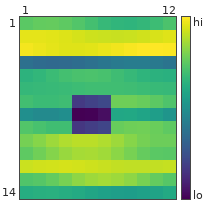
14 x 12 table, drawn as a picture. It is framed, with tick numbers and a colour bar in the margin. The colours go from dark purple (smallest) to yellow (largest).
Ninth with the lowest average: centre. Histogram: skewed, a long tail of low values. Odd patch: lower, in the centre. Grain: streaks across.
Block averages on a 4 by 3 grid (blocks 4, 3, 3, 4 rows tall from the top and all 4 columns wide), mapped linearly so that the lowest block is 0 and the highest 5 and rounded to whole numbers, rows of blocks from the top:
444 / 323 / 304 / 554
